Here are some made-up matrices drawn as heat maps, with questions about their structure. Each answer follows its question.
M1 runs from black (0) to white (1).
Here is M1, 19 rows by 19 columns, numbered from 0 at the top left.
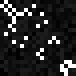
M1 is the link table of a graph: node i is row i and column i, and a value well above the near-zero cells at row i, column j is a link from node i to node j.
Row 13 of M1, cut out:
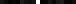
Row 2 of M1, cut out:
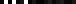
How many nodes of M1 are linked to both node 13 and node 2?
0
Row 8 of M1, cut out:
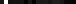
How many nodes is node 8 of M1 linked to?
1
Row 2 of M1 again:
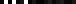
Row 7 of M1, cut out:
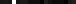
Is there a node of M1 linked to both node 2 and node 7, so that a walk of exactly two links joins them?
yes
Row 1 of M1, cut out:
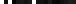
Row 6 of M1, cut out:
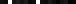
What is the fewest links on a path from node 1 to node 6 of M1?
2
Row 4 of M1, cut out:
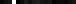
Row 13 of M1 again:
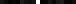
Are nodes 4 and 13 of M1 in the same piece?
yes
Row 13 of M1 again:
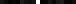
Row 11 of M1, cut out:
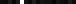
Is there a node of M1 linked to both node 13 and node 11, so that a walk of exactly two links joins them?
no
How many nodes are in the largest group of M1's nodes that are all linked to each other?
3
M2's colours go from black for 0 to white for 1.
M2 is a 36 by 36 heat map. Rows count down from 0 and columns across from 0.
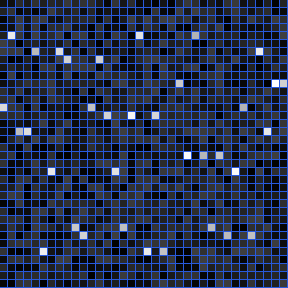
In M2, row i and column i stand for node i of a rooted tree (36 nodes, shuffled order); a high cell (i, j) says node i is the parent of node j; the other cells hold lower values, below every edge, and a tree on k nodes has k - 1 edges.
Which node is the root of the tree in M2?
21
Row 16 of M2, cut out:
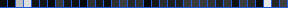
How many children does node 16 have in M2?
3
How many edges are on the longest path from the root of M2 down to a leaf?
3
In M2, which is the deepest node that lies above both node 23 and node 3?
14
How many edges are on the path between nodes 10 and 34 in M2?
1
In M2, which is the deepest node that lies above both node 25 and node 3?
14
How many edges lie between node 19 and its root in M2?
2
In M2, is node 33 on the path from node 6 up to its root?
no
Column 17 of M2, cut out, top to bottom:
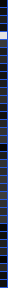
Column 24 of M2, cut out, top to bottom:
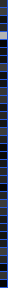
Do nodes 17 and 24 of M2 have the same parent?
yes
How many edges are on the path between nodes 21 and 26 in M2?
3
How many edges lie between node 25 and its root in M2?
3
